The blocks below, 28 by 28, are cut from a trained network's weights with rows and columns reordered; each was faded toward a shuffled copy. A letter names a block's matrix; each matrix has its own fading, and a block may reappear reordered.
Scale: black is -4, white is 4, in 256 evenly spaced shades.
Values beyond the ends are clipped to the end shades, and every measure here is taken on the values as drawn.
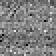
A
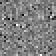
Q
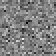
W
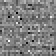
A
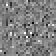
Q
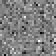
Q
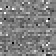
A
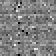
A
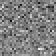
W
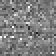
A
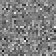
W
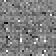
A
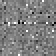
Q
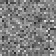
W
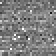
A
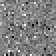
Q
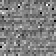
A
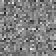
W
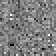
Q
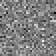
W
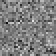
W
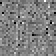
Q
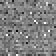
A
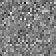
W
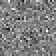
W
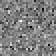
W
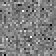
Q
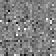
Q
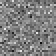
W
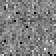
Q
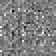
Q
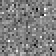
Q
